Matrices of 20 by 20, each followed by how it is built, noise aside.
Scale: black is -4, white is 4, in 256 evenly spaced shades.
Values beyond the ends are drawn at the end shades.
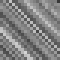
Toeplitz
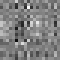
low rank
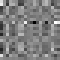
low rank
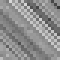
Toeplitz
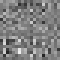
low rank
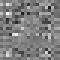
low rank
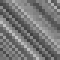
Toeplitz
